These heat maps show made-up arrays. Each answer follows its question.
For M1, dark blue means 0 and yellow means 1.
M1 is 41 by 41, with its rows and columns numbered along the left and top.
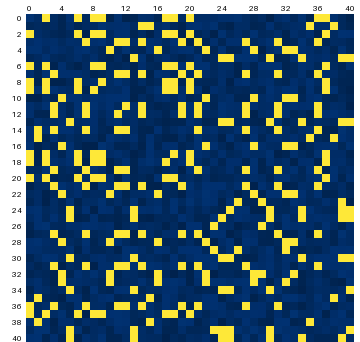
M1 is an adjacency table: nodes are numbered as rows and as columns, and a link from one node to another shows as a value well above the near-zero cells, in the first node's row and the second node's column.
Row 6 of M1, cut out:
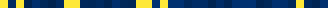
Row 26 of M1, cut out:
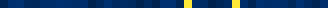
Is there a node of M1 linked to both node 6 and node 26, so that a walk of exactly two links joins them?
no
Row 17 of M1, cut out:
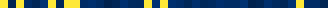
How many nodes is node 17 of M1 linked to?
8
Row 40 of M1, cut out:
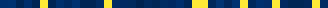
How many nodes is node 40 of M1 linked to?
7
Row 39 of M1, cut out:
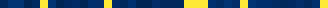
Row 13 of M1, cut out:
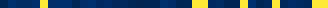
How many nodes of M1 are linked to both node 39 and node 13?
5
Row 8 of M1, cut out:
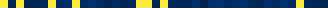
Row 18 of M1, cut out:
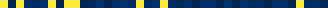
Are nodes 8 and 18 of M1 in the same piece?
yes
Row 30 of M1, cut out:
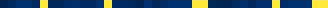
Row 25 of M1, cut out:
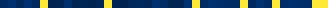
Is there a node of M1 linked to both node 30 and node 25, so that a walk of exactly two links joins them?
yes
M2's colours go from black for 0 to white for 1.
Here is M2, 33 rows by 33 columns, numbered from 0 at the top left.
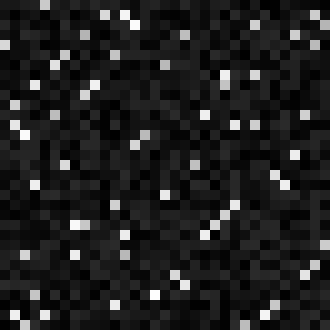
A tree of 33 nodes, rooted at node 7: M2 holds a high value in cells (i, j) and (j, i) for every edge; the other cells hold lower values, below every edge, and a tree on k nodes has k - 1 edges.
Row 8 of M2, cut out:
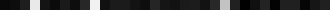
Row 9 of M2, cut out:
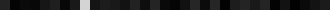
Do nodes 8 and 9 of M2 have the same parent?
no
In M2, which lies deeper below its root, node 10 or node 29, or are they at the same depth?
the same depth
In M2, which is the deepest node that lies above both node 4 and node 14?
25
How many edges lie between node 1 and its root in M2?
3
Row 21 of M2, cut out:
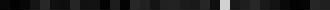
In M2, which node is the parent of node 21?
22
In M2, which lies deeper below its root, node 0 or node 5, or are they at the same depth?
the same depth
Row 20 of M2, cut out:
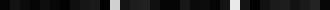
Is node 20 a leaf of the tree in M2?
no
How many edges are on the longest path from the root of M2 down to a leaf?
9
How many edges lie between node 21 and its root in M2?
2
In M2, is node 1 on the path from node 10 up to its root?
yes
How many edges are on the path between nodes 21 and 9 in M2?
3
